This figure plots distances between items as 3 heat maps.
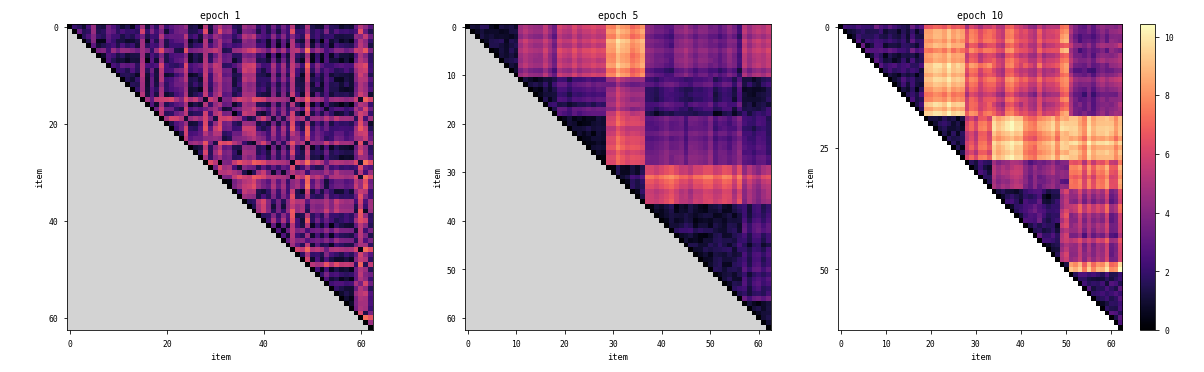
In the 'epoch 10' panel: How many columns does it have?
63
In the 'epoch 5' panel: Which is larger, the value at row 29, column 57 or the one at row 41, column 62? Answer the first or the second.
the first
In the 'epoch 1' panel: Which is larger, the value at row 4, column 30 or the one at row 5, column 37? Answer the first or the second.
the second
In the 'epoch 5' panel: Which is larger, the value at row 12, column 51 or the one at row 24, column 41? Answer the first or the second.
the second
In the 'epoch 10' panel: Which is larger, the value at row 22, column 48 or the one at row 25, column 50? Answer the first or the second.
the second
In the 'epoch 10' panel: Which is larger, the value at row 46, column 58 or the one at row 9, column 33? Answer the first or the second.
the second
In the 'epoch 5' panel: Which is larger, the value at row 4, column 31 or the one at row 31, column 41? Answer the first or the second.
the first
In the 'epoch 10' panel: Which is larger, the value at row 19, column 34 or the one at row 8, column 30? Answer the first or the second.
the first
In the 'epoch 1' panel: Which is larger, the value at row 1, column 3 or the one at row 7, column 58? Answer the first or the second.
the first
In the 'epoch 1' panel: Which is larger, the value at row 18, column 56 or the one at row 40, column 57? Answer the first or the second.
the second
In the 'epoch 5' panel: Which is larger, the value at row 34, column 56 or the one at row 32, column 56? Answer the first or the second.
the second
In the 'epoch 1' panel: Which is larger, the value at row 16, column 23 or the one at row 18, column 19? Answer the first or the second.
the second
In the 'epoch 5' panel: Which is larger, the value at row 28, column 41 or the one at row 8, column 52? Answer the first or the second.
the first
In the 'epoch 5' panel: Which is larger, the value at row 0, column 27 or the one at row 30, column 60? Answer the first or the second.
the first
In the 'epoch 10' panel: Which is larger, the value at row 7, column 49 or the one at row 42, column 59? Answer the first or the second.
the first
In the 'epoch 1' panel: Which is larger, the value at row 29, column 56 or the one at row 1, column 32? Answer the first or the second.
the second
